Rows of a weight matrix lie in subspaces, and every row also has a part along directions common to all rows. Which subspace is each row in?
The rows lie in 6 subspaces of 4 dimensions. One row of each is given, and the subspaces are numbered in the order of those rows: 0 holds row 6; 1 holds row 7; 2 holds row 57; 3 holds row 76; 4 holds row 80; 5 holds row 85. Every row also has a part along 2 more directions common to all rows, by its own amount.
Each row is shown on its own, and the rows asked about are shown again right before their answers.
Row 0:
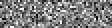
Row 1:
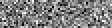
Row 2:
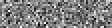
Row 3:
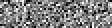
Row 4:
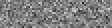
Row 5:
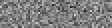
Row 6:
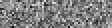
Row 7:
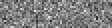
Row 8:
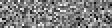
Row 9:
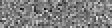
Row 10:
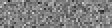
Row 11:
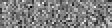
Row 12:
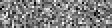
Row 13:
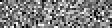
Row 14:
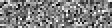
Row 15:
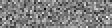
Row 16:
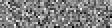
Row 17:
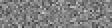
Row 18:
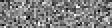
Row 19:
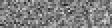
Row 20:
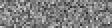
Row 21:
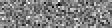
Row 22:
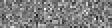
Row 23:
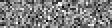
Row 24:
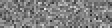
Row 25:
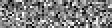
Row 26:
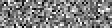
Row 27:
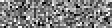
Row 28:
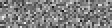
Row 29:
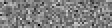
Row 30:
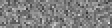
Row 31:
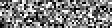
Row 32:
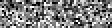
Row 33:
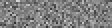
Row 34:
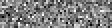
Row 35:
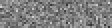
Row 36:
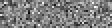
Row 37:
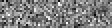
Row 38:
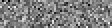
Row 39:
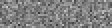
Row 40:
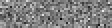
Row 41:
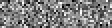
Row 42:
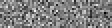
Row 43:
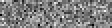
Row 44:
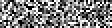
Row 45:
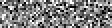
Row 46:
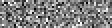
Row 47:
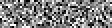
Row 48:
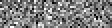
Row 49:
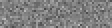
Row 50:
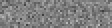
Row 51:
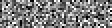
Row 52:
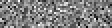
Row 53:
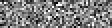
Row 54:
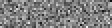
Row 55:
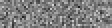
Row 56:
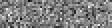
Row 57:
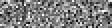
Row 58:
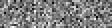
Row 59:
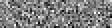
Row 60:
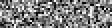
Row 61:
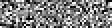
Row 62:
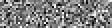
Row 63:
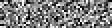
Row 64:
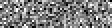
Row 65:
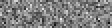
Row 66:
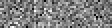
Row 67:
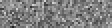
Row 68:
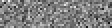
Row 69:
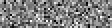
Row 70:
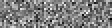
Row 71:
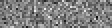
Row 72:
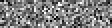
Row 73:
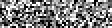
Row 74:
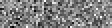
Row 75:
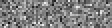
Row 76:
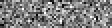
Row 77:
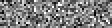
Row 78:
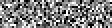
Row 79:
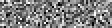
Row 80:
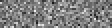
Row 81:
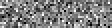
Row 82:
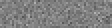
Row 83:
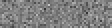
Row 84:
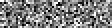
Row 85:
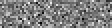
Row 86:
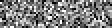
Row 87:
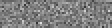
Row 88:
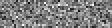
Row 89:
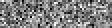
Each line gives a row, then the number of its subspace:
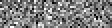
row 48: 0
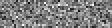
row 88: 3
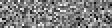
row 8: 1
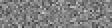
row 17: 5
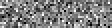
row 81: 2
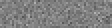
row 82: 4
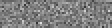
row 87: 5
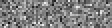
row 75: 4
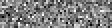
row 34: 2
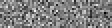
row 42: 2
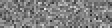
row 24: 3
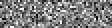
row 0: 3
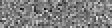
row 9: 0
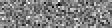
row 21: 3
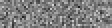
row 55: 4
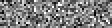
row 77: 5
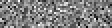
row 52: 1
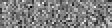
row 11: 0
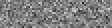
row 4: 4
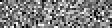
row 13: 4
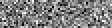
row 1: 3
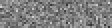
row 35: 2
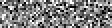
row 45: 2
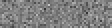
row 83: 1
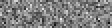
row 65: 3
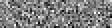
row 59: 4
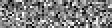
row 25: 0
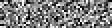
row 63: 2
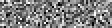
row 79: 1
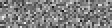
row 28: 2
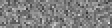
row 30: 3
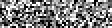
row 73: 0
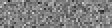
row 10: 4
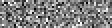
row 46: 4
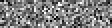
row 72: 3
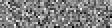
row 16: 4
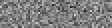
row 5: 5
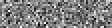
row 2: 1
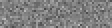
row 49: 5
